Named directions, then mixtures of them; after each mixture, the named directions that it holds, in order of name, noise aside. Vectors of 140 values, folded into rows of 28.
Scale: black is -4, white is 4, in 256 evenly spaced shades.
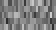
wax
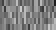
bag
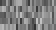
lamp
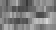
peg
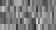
lamp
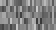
lamp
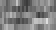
peg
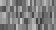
lamp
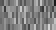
bag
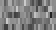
peg, wax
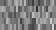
lamp, wax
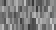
lamp, wax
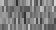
bag, lamp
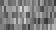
bag, peg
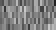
bag
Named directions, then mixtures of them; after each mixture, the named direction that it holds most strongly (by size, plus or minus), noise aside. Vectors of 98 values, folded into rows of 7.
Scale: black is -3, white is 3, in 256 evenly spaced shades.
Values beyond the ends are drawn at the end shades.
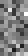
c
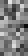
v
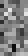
c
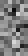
v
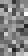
c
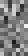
v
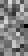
v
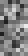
v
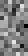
v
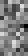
v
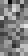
v
